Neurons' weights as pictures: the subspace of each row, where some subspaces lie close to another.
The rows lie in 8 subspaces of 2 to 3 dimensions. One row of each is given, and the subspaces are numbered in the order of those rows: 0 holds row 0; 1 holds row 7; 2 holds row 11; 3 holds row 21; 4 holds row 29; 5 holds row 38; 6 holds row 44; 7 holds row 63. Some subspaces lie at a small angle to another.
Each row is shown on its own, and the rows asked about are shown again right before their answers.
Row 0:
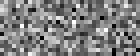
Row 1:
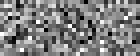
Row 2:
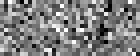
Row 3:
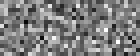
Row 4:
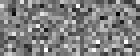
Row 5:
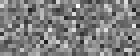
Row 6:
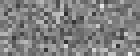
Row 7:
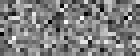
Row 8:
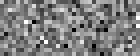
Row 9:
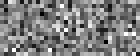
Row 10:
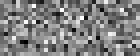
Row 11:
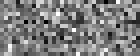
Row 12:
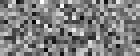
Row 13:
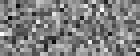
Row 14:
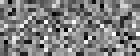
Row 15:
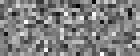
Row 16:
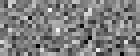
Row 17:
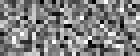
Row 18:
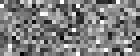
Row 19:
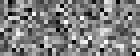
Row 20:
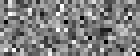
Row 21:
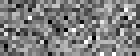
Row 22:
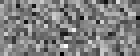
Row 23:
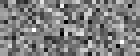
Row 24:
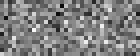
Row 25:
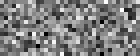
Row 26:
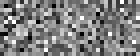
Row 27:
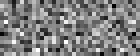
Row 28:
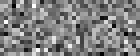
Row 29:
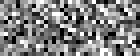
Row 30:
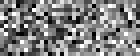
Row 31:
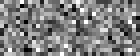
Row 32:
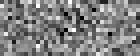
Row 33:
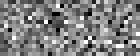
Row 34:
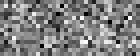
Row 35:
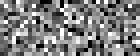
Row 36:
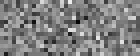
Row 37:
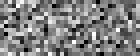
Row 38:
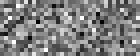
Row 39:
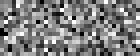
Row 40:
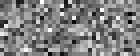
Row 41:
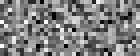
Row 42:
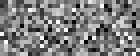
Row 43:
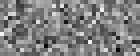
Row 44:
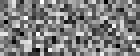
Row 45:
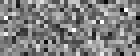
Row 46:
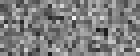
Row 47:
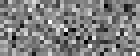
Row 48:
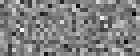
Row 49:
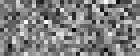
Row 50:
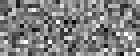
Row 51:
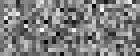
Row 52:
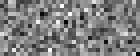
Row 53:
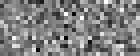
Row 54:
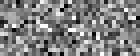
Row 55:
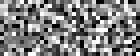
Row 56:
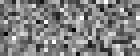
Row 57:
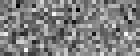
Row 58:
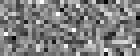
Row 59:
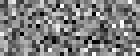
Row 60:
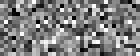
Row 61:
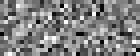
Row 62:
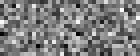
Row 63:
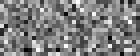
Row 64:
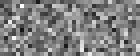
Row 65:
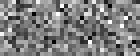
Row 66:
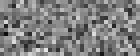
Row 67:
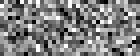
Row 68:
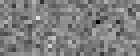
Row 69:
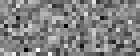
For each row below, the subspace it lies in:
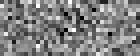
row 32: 1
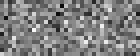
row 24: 1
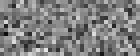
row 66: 6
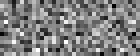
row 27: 6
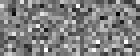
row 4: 2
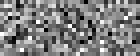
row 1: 5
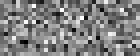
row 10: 4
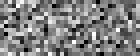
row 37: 3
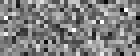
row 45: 4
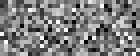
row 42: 0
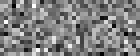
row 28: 6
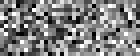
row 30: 3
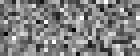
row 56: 4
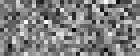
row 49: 2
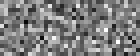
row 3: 0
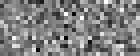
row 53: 6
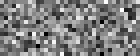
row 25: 6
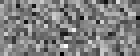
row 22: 4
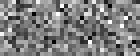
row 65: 1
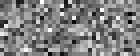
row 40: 7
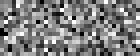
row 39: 4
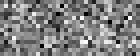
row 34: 1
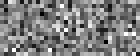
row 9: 5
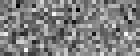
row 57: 3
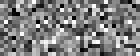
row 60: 2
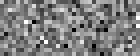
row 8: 0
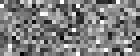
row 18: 2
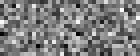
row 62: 6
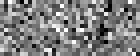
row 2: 5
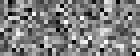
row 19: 5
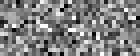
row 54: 7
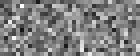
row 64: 5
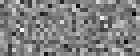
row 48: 2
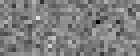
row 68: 6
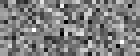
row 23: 7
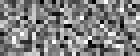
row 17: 6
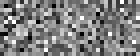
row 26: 5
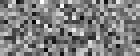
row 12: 7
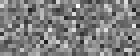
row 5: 0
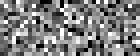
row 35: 7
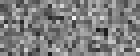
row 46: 0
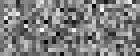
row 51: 2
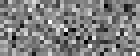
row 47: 3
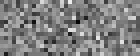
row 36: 7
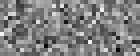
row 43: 1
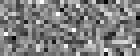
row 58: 4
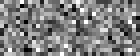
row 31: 7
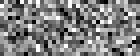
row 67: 1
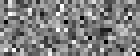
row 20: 5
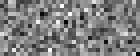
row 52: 5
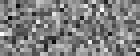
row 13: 1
